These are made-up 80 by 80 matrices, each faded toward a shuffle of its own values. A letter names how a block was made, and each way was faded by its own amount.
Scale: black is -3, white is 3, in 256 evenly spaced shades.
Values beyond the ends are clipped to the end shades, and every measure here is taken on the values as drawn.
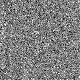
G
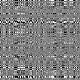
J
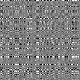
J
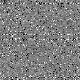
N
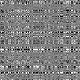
J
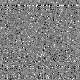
N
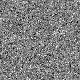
G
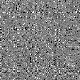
N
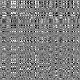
J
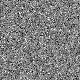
G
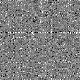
N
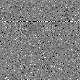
N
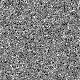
G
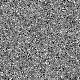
G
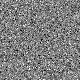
G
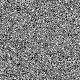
G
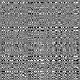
J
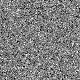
G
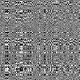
J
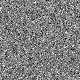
G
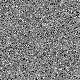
G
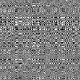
J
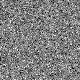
G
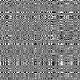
J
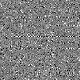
N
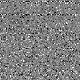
N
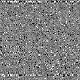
N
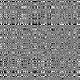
J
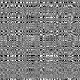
J
